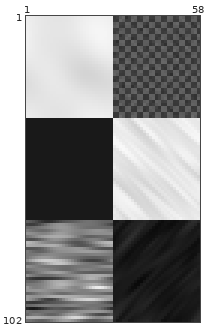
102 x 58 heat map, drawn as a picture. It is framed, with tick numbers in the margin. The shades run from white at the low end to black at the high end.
The table splits into 3 rows of 2 panels. Panel 1,1: very low, smooth, faint in contrast. Panel 1,2: high, checkered. Panel 2,1: very high, flat. Panel 2,2: very low, slanting down to the right, faint in contrast. Panel 3,1: middling, streaked across, strong in contrast. Panel 3,2: very high, slanting up to the right, faint in contrast.
